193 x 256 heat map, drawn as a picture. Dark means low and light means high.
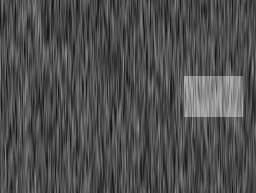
Ninth with the highest average: middle right. Average level on the scale: 30%. Odd patch: higher, in the middle right. Grain: streaks running down.
